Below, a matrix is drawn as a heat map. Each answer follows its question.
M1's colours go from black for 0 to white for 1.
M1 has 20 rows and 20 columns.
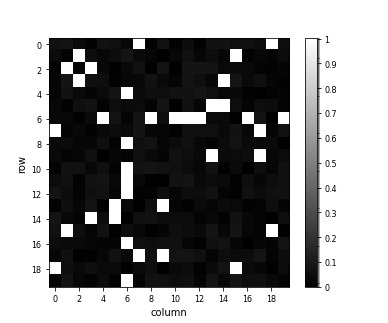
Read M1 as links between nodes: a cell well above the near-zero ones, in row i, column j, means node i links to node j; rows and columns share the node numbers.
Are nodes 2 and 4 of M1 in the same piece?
no
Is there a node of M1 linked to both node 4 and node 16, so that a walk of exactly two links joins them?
yes
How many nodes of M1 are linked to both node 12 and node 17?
0
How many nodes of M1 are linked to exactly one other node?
7
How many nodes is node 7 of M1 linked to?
2
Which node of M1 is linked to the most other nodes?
node 6
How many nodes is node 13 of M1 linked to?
2
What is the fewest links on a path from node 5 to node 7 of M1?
4
